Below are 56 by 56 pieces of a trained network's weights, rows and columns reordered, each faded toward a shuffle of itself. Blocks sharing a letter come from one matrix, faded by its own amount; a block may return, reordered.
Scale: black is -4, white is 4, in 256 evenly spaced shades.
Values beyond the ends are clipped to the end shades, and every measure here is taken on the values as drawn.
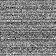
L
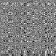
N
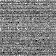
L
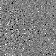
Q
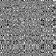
N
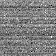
L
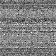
L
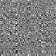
N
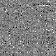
Q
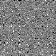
Q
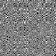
N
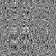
N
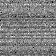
L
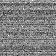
L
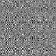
N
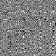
N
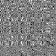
N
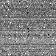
L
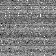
L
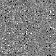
Q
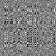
N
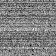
L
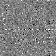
Q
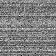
L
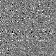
Q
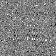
Q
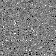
Q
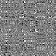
N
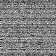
L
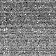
L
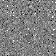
Q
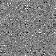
Q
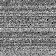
L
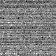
L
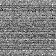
L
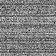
L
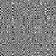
N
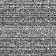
L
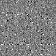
Q
